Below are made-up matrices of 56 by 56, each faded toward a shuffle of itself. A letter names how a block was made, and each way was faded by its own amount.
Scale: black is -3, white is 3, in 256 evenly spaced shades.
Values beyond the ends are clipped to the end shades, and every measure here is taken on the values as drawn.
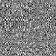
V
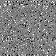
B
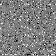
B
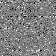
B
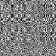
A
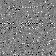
B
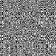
V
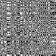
A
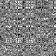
A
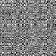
A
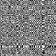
A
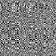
A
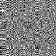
A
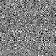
V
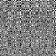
A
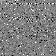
B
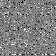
B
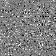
B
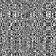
A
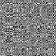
A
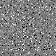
B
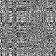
A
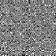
V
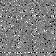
B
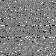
B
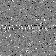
B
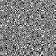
V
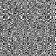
A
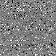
B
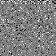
B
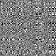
A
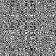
V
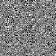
V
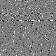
B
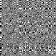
A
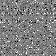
B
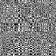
A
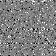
B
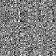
V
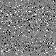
B
